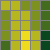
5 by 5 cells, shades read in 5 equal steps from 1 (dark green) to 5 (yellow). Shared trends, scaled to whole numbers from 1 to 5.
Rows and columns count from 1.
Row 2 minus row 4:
0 0 -1 -1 1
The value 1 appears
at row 4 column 5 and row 5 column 5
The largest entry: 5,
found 2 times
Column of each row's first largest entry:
1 2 2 3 3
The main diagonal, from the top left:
4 4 4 4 1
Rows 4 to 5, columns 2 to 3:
4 5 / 4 5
